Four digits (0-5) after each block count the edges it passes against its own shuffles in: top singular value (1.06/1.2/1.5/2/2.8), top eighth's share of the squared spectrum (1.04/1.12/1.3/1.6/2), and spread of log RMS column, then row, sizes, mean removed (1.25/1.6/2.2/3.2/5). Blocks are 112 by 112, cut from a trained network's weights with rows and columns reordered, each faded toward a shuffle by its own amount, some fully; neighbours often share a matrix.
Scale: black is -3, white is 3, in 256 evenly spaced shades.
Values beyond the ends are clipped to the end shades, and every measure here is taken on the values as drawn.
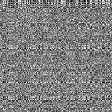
5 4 2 4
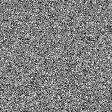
2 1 0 0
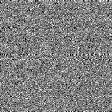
4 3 0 2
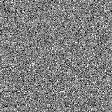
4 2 0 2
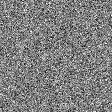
0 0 0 0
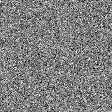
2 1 0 0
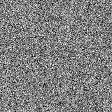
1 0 0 0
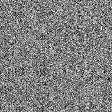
3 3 1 1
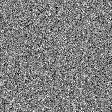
1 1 0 0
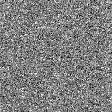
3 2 0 1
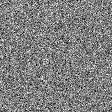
0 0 0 0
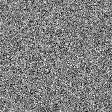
0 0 0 0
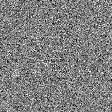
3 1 0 1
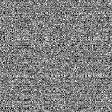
4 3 1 2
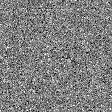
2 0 0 0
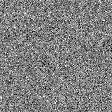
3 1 0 0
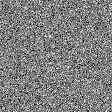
1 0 0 0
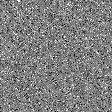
0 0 0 0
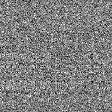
4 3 1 2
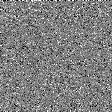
3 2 0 2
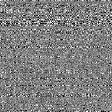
4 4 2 4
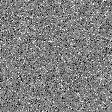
2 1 0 1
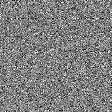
4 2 0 2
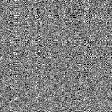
4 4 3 3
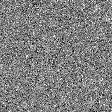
1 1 0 0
